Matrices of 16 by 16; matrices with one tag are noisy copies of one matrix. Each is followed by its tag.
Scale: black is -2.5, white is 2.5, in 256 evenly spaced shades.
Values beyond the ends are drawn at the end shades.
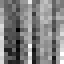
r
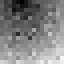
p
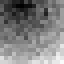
p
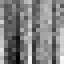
r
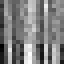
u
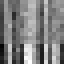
u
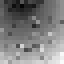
p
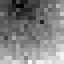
p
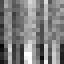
u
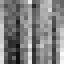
r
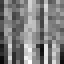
u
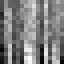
u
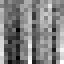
r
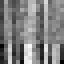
u
